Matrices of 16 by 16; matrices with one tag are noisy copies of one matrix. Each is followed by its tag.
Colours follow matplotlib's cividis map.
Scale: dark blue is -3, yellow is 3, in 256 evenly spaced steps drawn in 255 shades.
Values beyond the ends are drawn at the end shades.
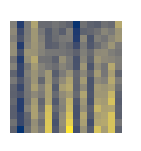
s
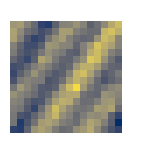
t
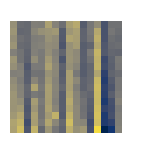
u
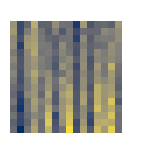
s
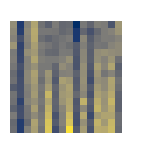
s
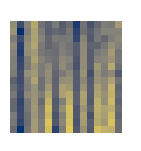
s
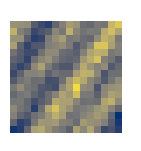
t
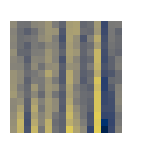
u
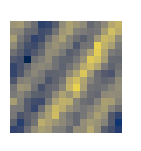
t
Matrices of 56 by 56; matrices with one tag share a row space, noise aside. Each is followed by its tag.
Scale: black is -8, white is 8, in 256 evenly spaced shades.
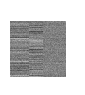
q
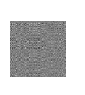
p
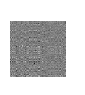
p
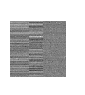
q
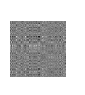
p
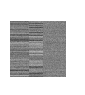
q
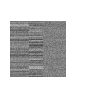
q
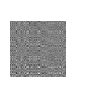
p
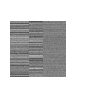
q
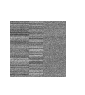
q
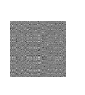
p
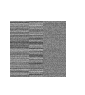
q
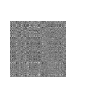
p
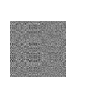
p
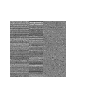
q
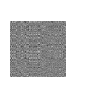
p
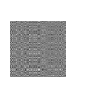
p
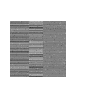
q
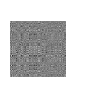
p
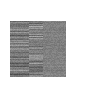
q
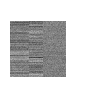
q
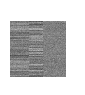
q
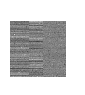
q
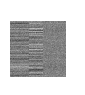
q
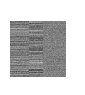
q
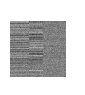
q
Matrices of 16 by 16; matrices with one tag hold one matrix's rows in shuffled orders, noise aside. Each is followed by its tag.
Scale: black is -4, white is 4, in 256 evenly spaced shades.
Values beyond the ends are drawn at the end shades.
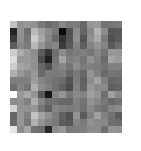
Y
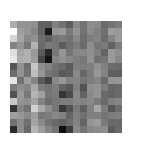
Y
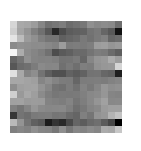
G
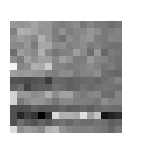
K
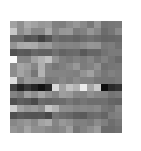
K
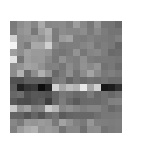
K
